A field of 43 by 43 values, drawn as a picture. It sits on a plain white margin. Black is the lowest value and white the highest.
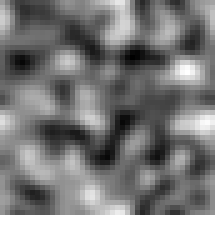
Grain: blotchy. Lone odd cells: none. Slope: none.
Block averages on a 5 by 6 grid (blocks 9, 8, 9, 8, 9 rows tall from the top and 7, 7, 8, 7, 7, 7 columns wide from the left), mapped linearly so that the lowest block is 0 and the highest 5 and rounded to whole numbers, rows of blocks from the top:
2 1 2 4 3 2 / 0 2 2 0 2 4 / 4 2 4 0 1 4 / 4 2 1 1 1 2 / 2 3 5 3 1 2
